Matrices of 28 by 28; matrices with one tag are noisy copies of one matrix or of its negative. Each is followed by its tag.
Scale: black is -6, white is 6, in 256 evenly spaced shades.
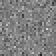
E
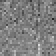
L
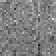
L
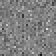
E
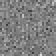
E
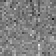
L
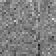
L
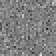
E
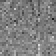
L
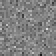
E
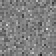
E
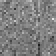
L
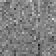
L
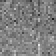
L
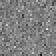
E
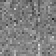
L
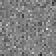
E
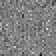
E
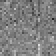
L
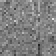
L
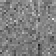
L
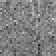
L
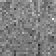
L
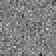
E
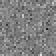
E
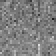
L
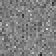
E
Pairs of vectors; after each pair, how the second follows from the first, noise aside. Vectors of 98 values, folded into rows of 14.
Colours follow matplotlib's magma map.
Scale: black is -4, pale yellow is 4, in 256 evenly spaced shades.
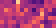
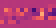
partly zeroed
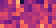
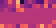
partly zeroed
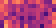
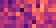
wrapped around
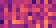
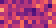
shuffled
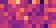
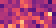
shuffled
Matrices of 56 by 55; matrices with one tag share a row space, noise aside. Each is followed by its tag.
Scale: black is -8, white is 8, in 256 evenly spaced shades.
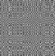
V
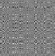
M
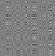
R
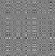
R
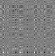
M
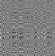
M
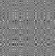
M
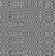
V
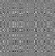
M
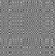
V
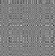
V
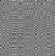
M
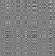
R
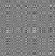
R
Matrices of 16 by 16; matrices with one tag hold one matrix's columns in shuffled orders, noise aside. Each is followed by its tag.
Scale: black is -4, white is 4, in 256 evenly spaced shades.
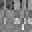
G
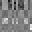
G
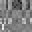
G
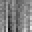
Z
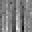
Z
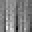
Z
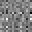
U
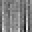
Z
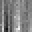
Z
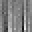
Z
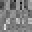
G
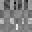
G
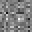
U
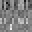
G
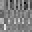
G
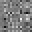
U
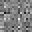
U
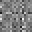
U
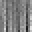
Z
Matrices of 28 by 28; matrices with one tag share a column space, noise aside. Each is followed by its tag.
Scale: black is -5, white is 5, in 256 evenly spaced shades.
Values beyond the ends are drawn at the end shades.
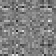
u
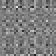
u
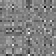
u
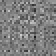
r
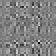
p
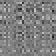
r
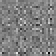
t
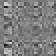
p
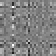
p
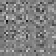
r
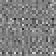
t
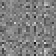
p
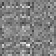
p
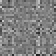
u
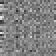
r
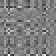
u
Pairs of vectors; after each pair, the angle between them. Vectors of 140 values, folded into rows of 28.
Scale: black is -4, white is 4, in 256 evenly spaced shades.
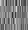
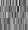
partly aligned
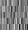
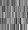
nearly opposite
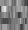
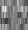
nearly parallel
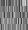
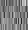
nearly parallel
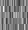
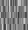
partly opposed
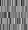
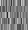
nearly opposite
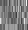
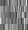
nearly parallel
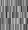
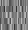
orthogonal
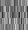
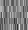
partly opposed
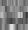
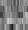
nearly opposite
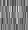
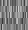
nearly parallel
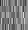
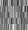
partly opposed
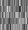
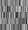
nearly opposite
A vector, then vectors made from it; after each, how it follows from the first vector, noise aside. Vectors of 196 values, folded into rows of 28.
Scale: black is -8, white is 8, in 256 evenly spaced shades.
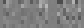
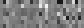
scaled up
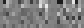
scaled up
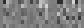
scaled up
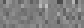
copied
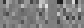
scaled up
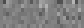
copied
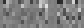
scaled up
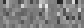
scaled up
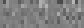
copied
